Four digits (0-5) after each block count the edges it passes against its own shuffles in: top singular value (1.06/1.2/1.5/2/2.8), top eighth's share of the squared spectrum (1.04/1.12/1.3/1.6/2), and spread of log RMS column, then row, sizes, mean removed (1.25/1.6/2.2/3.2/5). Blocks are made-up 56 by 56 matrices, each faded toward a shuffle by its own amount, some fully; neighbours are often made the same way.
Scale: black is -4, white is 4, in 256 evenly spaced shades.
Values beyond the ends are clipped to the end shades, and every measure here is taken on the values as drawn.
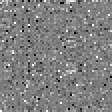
3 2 1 0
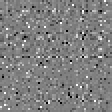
4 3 1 1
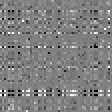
5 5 3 3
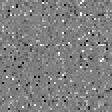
3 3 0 1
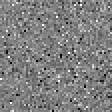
0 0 0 0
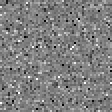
0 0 0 0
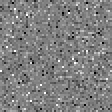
0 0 0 0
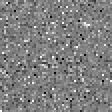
1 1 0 0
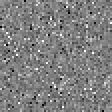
1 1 0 0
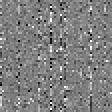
2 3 3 0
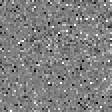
2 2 0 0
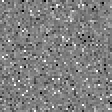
1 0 0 0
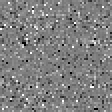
2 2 0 1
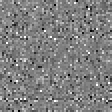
3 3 0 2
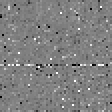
3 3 0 0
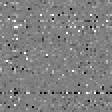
4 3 1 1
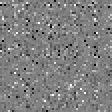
3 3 2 1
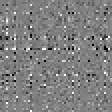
4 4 2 2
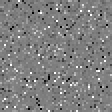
0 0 0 0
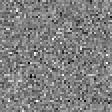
0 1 0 2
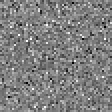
0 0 0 1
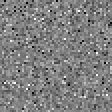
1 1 0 1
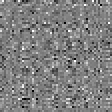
4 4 2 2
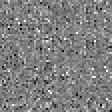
3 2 1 0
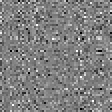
4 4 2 2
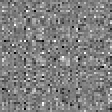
4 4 3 2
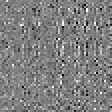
4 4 3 2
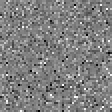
2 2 0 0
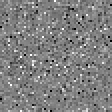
2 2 0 0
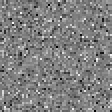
2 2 0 1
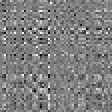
5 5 3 3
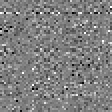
4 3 1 2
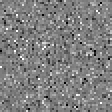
3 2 0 0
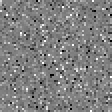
0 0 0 0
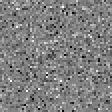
2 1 0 0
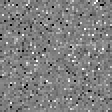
0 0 0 0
